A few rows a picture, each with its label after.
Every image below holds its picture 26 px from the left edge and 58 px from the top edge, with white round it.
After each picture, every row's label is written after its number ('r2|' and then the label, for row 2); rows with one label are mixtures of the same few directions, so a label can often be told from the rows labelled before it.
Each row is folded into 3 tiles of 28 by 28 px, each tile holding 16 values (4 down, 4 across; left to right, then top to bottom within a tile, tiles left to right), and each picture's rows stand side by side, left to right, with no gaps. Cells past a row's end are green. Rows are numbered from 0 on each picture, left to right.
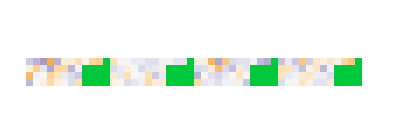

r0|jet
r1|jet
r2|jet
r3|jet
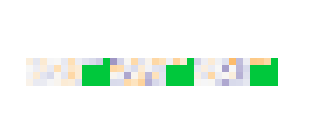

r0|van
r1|jet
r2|van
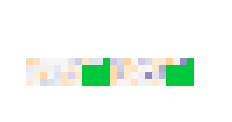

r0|jet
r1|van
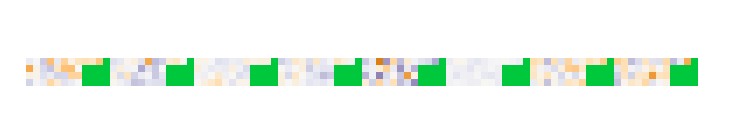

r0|jet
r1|van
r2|van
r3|van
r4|jet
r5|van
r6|jet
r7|van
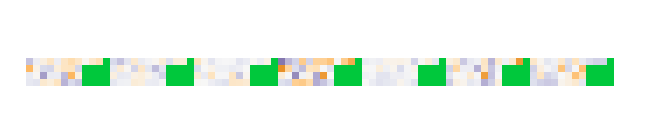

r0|jet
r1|jet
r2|jet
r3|jet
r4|van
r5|van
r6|van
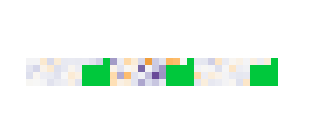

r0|jet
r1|van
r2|jet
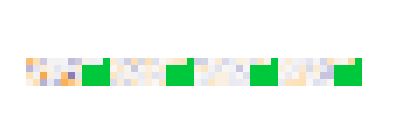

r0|jet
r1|jet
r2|jet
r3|van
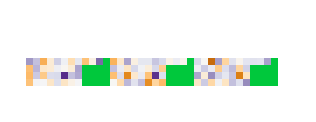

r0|van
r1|jet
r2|jet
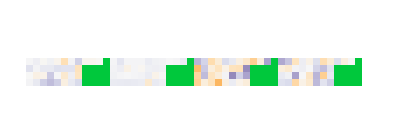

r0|van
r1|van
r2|van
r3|jet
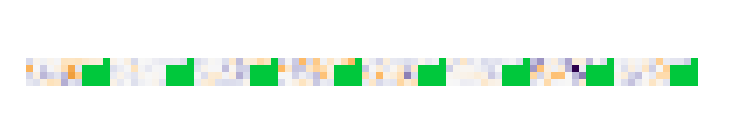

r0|jet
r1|jet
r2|van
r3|jet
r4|jet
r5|jet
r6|jet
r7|van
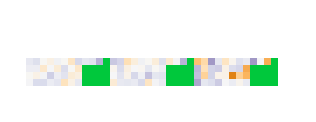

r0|van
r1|van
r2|van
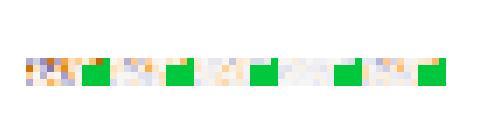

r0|jet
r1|jet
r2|van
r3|jet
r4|jet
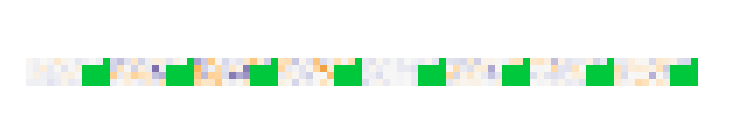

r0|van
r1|jet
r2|van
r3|jet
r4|jet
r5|jet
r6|jet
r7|van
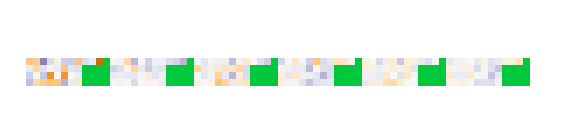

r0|van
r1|jet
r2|van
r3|van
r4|van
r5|van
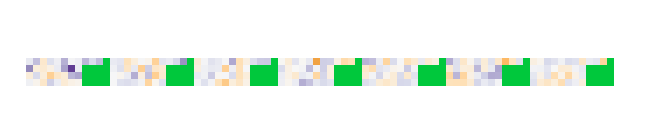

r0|jet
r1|van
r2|van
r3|van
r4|jet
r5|van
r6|van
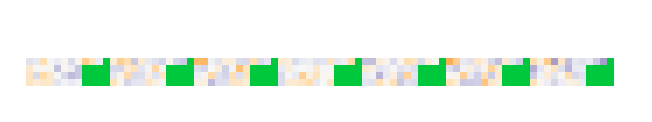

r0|van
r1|jet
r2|jet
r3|van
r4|jet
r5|jet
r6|jet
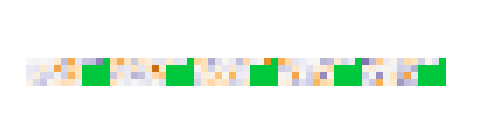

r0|van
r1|jet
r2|van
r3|jet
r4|jet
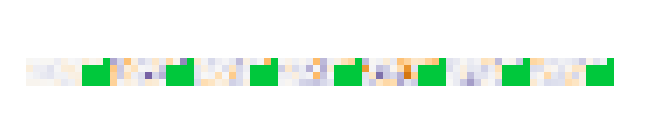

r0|jet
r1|van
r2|van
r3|van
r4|jet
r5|van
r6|jet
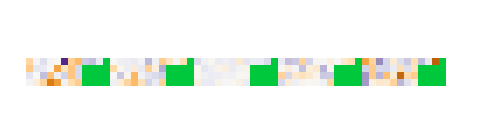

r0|van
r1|van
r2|van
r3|jet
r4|van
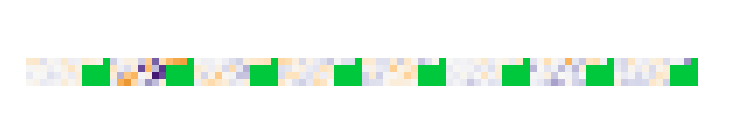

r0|jet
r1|van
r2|van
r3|jet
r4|van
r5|van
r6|van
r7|van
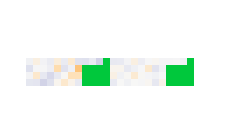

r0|van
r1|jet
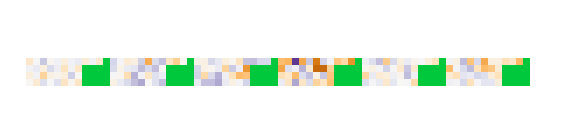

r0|jet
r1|van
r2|van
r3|jet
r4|jet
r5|jet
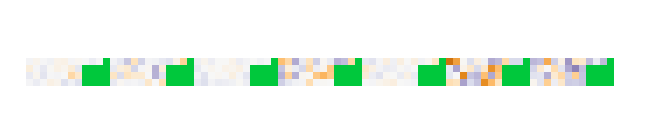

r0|jet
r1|jet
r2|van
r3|van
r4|jet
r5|jet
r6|jet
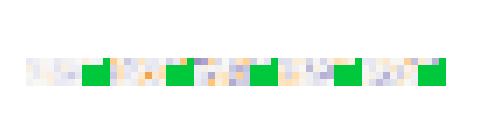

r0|van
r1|van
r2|jet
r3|van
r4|van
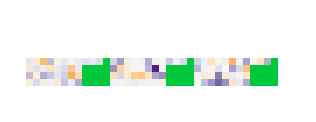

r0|jet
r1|jet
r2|van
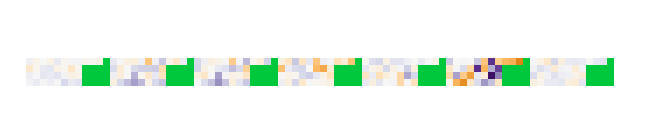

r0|jet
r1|van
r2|van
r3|jet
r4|jet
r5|van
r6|jet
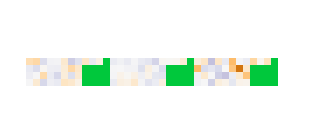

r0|jet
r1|van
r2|jet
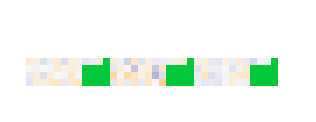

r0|van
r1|jet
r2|van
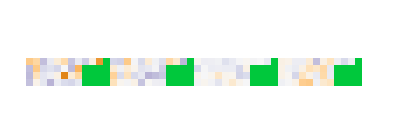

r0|van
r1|van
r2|jet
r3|van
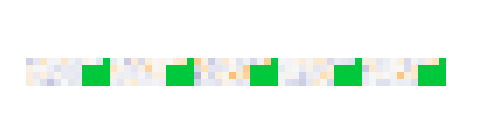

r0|van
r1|jet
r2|van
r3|van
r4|van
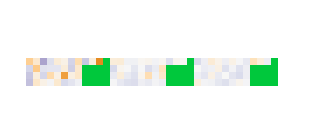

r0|van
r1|van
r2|van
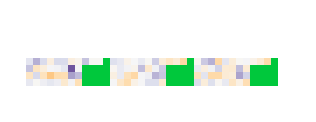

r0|jet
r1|van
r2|jet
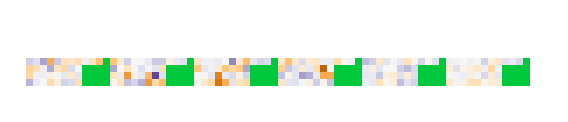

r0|jet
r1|jet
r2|van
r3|jet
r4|jet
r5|van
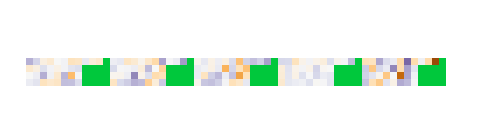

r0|jet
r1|van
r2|van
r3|van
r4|van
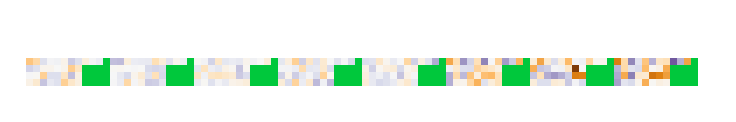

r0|jet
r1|jet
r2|jet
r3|jet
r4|van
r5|van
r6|jet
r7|van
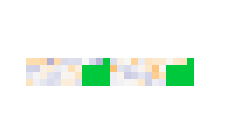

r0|jet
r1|jet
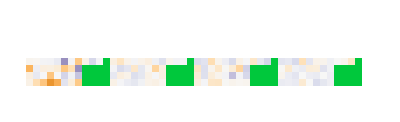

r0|van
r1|jet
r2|van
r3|jet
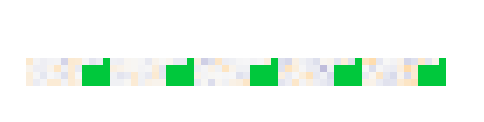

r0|van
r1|van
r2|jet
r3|jet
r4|jet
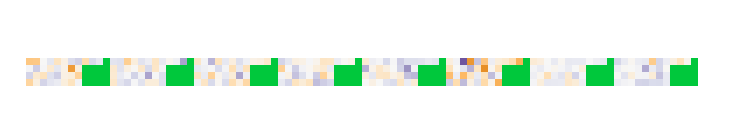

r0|jet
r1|van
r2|jet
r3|jet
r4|jet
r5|jet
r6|jet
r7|van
